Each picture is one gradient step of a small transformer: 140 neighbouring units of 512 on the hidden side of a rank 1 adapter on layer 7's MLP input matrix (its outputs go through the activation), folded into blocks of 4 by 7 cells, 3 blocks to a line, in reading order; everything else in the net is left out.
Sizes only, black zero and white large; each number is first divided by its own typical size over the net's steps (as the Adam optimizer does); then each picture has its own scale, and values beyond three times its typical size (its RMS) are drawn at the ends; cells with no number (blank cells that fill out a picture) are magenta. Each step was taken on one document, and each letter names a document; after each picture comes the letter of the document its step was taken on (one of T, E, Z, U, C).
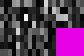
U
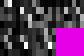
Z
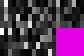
Z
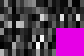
Z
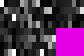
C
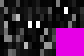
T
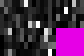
T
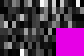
U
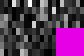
U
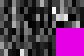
U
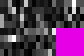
C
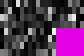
C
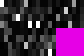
T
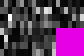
Z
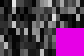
U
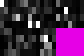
T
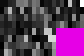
C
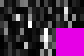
T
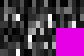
C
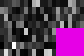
C
